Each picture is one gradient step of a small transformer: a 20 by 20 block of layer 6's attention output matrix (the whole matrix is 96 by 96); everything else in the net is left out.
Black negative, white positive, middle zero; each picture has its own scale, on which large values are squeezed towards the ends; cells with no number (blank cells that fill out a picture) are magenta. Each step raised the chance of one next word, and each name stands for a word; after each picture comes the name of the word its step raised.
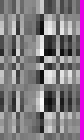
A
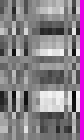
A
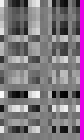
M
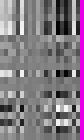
M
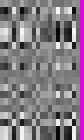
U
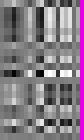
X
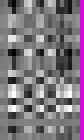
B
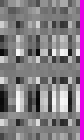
A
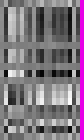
X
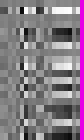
U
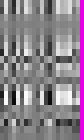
A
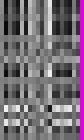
M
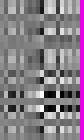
B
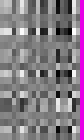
M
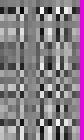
U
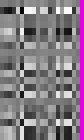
U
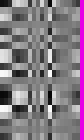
X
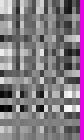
B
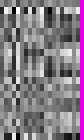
U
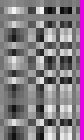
U
